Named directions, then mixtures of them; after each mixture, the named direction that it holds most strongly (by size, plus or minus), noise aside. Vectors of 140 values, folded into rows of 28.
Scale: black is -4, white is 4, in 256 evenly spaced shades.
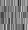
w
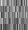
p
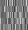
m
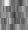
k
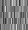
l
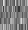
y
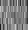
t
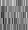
p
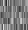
y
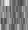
k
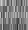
p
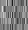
m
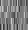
t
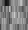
k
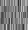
w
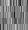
t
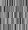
m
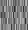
m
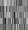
l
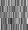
t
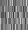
m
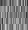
p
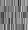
w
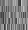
w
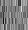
w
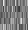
y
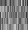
p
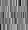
t
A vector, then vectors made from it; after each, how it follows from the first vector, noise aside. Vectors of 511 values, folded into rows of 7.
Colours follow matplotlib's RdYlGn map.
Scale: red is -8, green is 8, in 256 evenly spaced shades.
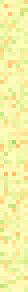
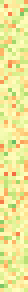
scaled up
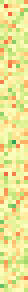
scaled up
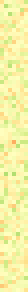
negated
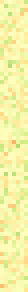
negated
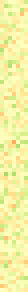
negated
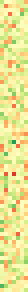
scaled up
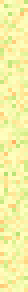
negated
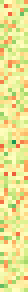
scaled up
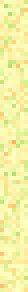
negated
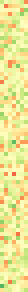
scaled up
